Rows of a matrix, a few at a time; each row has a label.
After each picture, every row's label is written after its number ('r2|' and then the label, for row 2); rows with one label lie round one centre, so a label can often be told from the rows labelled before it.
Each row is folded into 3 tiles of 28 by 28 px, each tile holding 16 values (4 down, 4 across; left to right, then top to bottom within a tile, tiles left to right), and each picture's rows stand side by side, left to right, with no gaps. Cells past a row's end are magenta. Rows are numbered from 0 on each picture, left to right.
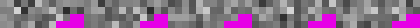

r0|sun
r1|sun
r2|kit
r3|kit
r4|kit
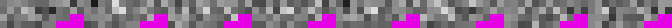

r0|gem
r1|kit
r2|kit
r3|kit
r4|kit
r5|gem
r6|sun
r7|sun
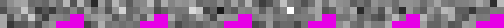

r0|gem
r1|kit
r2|gem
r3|kit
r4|sun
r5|gem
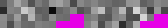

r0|gem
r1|sun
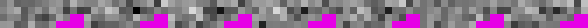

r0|sun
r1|gem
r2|gem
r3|gem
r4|gem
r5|sun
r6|gem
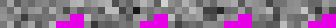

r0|sun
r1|gem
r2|gem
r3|sun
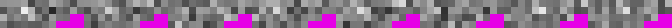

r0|gem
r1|gem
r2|sun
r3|gem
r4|gem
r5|sun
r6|kit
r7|kit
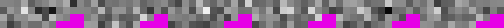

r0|gem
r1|sun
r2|kit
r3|kit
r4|gem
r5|sun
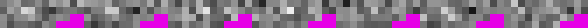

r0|gem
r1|gem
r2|kit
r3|kit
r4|kit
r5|gem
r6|sun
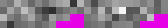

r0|gem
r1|kit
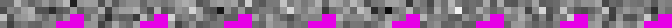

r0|gem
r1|sun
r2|gem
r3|kit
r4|gem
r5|kit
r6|kit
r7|sun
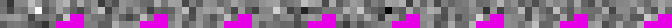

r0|kit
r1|sun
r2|sun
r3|gem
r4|gem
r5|sun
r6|sun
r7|sun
